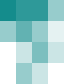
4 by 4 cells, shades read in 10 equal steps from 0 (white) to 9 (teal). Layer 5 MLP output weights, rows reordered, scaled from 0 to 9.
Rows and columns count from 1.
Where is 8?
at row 1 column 2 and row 1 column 3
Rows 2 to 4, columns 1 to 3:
4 6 4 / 0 2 5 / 0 4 2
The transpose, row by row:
9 4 0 0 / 8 6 2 4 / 8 4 5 2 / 4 1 2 0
